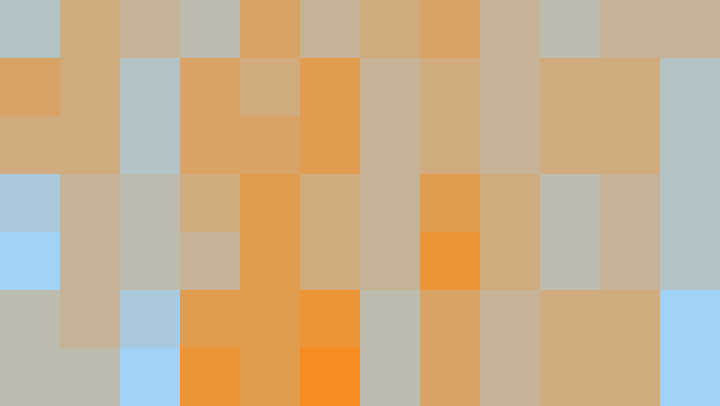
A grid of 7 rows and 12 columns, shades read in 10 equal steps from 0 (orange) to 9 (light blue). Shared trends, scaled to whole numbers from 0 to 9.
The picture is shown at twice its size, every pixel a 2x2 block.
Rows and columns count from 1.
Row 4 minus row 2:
5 1 -1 1 -2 2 0 -2 -1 2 1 0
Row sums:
58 52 52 58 59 55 55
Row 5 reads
9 5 6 5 2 4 5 1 4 6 5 7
